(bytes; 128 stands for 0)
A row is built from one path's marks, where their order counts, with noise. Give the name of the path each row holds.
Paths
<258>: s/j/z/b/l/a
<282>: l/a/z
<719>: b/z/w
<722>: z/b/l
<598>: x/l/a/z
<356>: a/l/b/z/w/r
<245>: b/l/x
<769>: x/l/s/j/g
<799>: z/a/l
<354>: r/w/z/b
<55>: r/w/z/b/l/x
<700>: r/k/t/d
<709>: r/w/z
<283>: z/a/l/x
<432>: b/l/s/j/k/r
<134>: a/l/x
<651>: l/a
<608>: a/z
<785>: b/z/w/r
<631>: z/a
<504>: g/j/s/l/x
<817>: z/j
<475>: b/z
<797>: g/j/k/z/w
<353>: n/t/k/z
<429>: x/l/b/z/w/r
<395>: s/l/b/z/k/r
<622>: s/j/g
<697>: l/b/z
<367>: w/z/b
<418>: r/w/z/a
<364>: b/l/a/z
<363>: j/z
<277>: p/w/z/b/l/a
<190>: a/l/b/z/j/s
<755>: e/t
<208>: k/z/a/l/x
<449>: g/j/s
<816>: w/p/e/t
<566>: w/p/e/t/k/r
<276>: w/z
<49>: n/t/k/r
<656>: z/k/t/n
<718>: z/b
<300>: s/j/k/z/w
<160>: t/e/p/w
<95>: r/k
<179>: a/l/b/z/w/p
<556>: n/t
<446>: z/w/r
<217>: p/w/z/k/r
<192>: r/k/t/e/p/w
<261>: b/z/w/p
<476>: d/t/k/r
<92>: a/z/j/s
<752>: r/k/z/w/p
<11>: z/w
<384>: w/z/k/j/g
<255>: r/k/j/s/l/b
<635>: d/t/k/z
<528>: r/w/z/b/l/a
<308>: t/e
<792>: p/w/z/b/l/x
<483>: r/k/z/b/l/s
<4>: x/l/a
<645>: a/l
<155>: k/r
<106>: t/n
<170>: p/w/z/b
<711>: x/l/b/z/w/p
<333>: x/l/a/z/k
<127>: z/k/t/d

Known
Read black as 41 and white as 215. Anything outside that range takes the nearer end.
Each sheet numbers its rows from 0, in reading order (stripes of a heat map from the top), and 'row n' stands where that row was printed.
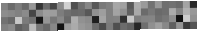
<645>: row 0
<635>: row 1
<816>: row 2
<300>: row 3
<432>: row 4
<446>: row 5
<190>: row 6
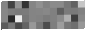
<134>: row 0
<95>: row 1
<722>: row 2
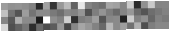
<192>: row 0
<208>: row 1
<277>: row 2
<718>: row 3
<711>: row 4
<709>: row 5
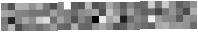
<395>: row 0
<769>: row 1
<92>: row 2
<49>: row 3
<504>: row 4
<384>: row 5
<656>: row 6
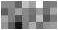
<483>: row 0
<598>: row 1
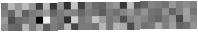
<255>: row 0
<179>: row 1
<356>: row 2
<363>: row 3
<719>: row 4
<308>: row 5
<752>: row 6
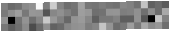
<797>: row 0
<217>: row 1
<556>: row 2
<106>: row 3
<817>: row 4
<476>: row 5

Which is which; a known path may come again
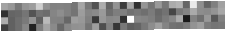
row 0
<55>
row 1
<418>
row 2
<556>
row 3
<697>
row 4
<283>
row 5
<446>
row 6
<528>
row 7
<651>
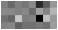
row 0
<645>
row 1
<353>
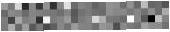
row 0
<429>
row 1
<134>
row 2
<608>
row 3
<622>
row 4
<799>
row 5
<476>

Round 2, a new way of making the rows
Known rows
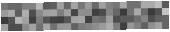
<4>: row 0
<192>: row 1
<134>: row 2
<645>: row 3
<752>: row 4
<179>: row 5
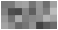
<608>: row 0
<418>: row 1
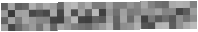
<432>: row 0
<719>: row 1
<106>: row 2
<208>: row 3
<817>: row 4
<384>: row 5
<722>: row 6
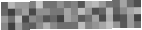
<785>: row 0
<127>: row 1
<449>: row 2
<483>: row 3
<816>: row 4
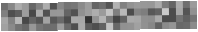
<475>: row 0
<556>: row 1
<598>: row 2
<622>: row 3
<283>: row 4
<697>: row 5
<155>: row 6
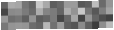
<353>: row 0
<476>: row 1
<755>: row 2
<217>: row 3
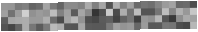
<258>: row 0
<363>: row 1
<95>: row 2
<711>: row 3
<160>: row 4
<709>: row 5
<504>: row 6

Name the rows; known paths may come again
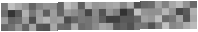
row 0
<356>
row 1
<95>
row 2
<476>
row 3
<11>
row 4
<711>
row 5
<363>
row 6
<483>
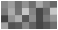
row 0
<651>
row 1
<429>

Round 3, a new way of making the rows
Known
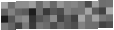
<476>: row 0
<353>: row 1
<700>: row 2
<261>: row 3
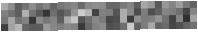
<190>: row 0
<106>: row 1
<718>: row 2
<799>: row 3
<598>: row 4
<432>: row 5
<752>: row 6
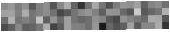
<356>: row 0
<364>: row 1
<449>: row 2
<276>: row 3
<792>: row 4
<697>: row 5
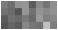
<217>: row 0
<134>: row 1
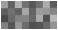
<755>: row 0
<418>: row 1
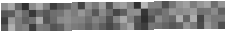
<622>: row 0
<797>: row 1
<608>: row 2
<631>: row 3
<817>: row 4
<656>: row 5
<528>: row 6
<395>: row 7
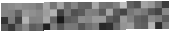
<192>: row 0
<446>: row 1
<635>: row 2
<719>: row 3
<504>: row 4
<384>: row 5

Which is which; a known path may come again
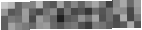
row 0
<255>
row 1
<504>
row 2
<635>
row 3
<797>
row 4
<711>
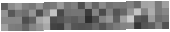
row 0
<651>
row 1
<722>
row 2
<127>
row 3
<556>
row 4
<718>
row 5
<429>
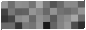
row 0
<49>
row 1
<276>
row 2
<475>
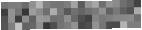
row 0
<333>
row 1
<367>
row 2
<282>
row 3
<395>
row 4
<92>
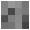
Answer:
<283>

